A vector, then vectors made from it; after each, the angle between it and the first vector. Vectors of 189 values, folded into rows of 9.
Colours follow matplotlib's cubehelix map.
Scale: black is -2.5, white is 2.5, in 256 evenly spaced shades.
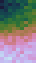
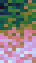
nearly parallel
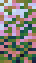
partly opposed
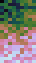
nearly parallel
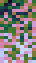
partly aligned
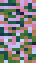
orthogonal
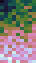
nearly parallel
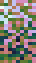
partly opposed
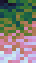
nearly parallel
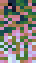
partly aligned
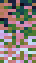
partly aligned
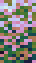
partly opposed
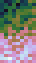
nearly parallel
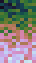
nearly parallel
